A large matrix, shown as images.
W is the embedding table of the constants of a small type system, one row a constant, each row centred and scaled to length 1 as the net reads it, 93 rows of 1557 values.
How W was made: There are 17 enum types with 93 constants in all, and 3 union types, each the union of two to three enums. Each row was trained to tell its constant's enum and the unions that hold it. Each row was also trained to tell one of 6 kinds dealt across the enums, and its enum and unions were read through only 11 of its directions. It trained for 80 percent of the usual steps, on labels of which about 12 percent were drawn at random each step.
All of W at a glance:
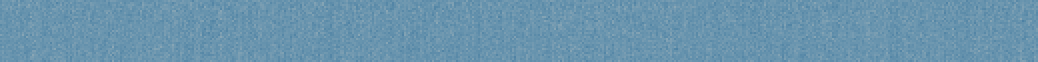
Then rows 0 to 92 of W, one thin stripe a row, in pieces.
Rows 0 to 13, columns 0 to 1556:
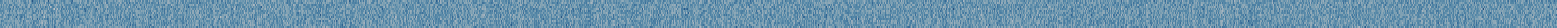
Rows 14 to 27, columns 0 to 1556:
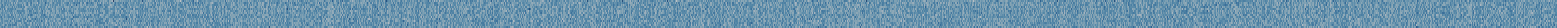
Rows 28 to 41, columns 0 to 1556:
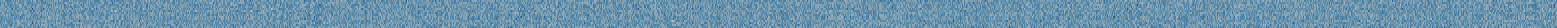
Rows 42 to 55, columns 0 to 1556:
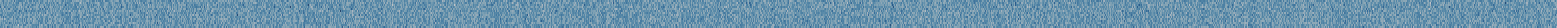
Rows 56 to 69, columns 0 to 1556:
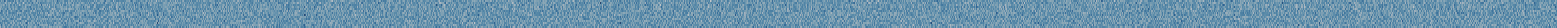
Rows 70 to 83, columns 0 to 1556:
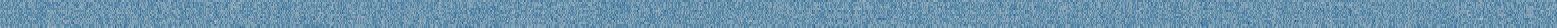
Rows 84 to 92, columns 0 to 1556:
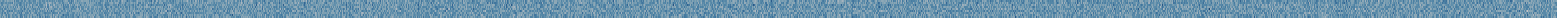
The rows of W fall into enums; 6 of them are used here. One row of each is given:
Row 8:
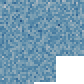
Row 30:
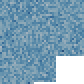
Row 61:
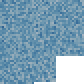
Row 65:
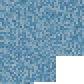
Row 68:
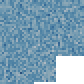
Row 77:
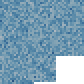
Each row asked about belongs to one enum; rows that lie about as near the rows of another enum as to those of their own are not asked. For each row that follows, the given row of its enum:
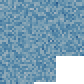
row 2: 65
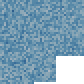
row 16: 68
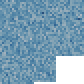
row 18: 77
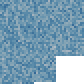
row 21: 77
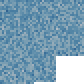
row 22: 30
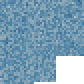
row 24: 68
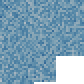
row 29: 77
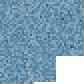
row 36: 8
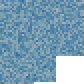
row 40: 65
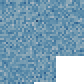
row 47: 61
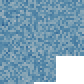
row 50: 65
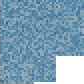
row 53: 65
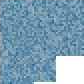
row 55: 77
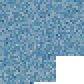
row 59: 68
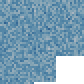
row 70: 8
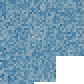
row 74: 61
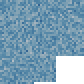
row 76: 61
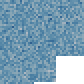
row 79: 68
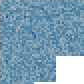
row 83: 65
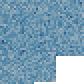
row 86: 68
